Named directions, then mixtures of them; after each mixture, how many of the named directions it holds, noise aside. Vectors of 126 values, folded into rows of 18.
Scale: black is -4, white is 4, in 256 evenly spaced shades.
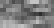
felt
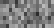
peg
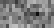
two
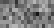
two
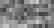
two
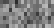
one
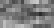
one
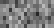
one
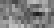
two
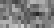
two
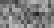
two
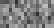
one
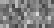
one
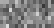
one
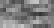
one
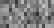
one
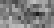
two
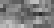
one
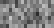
one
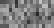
one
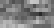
one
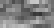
one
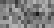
two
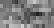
two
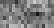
two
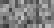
two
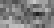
two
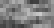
one
